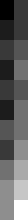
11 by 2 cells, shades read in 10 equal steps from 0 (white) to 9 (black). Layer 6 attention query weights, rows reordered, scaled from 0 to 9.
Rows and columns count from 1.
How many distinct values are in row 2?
2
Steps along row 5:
down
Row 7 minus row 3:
-1 -1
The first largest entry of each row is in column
1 1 1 1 1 1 1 1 1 1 1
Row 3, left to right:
7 6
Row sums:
16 15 13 13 13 13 11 11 8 6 4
